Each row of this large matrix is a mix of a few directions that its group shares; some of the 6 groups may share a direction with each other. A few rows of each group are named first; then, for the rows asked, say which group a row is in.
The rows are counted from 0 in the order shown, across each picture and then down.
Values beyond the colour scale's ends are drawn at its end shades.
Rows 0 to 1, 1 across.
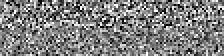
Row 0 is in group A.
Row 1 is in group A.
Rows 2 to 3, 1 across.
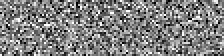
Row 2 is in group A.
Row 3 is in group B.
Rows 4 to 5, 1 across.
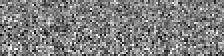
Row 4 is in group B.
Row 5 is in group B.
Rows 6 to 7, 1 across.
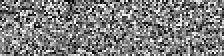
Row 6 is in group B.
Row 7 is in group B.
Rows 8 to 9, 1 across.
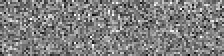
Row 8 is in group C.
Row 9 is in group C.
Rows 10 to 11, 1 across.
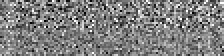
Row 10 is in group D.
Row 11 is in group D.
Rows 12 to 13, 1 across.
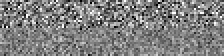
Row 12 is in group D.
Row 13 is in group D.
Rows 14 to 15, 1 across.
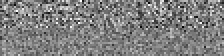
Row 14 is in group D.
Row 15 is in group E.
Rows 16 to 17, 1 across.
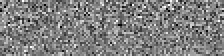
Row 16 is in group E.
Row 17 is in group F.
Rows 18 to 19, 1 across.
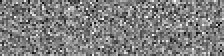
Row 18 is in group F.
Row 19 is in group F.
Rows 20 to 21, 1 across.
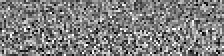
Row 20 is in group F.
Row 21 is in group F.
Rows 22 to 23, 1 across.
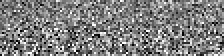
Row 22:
B
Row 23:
B
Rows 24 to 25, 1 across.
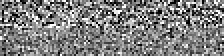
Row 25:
E
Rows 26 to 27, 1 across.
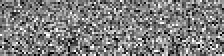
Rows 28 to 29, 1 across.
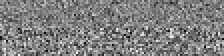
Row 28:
C
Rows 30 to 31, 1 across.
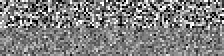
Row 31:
F
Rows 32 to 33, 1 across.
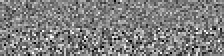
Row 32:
A
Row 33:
F
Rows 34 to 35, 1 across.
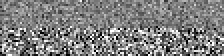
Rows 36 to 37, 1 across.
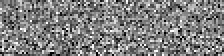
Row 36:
E
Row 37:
B
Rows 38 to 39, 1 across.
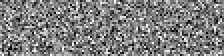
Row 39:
B
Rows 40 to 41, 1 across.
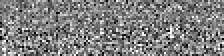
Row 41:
E
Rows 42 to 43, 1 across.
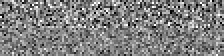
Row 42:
F
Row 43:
F
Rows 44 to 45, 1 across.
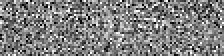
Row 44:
D
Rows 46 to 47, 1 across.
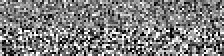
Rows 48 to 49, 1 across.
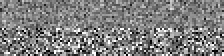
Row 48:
E
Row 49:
B
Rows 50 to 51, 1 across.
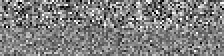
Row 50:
D
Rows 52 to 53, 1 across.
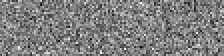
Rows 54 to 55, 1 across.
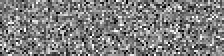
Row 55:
B
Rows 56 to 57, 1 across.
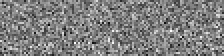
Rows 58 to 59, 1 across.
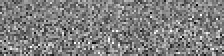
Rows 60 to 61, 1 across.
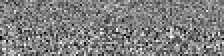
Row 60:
A
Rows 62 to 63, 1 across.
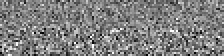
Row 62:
B
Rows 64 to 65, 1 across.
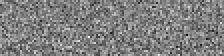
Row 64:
F
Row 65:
B
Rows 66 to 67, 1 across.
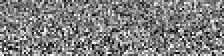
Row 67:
C
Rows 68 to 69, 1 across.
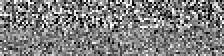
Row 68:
D
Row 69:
C
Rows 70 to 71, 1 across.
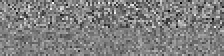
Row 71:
D
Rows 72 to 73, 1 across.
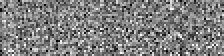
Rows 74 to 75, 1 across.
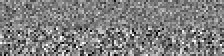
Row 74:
A
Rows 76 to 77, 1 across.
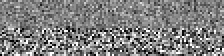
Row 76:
C
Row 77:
B
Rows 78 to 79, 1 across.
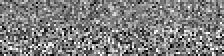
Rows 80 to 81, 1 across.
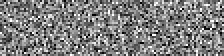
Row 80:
C
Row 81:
F
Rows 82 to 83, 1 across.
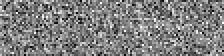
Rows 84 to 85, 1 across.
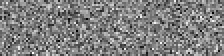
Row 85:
A
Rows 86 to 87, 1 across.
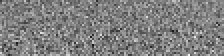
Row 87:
C
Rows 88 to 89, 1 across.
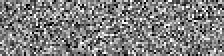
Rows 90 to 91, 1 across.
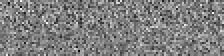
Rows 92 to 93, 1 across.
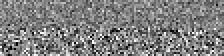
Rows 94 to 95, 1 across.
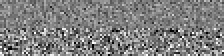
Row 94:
F
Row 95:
C
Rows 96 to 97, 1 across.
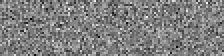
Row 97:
B
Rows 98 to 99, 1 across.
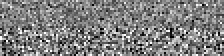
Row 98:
F
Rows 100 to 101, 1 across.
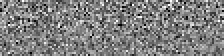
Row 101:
B
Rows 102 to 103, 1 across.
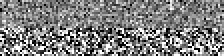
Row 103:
A
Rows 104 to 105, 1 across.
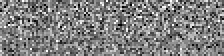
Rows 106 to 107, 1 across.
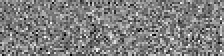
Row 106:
D
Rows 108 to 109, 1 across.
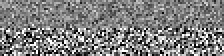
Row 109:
A
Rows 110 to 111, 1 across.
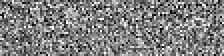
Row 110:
F
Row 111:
D
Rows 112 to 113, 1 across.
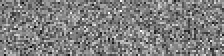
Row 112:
B
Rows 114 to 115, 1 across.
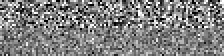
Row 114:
D
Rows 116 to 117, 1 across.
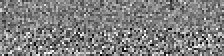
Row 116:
E
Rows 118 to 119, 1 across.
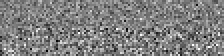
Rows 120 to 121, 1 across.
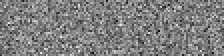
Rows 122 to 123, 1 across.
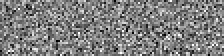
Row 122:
A
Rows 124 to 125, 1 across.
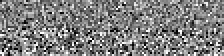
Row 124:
F
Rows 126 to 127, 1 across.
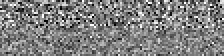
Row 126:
D
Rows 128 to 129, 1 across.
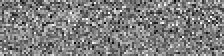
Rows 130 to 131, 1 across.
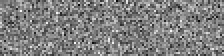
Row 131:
C
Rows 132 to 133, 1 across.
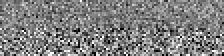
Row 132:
D
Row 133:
B
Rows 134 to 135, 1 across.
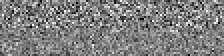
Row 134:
A
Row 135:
C
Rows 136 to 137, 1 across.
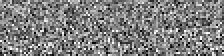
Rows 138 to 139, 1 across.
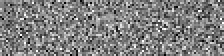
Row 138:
D
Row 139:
D
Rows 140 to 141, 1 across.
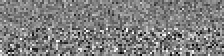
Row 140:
C
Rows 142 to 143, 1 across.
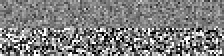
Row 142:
F
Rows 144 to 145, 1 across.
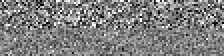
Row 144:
B
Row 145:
A
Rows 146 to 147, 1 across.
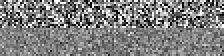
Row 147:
D
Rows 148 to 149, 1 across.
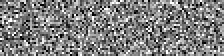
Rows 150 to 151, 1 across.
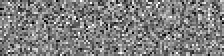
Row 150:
D
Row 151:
E
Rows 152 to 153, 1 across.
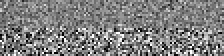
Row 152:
E
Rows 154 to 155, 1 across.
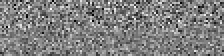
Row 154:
D
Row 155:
B
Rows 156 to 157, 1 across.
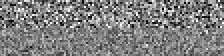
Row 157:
F
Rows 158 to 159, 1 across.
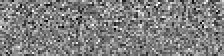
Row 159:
A
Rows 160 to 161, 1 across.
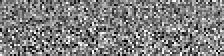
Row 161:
F
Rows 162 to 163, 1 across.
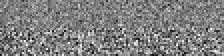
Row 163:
D
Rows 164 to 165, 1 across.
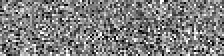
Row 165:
C
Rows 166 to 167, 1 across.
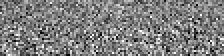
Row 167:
C
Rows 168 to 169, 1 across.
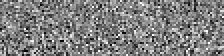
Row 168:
C
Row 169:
F
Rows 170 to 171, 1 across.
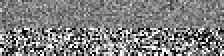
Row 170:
E
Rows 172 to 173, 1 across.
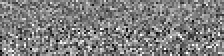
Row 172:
F
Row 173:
E
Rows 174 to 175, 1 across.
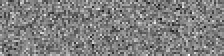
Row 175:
C
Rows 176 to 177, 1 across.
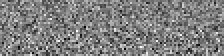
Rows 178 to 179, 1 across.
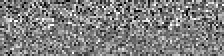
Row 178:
B
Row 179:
A
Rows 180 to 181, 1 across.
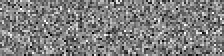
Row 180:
D
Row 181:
F
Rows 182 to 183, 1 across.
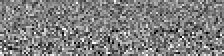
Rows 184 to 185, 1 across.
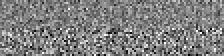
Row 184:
F
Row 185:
F
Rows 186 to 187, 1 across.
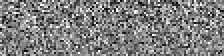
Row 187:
F
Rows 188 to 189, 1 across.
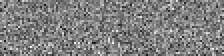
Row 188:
E
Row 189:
C
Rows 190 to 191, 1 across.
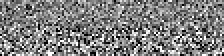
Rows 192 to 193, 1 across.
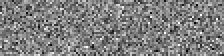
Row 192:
A
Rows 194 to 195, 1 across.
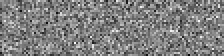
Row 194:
E
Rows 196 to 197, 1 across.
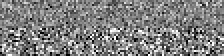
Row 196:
F
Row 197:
C
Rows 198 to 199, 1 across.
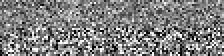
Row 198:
B
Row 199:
E
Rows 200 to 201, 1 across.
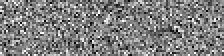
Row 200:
A
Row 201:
B
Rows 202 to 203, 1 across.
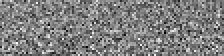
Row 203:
B
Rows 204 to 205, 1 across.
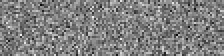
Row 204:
C
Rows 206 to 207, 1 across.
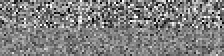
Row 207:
F
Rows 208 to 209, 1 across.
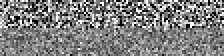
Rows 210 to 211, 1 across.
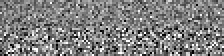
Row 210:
A
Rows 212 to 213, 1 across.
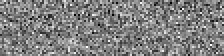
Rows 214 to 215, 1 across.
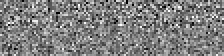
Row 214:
E
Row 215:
B
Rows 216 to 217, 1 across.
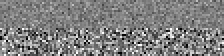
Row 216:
F
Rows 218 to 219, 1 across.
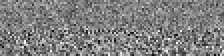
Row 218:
B
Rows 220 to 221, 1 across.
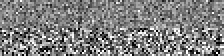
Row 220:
D
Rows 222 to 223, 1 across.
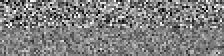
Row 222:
A
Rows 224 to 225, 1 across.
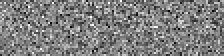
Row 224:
D
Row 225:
F
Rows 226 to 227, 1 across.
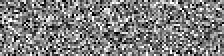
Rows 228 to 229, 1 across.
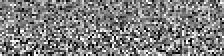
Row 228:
D
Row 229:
B
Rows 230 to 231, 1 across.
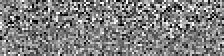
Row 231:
E
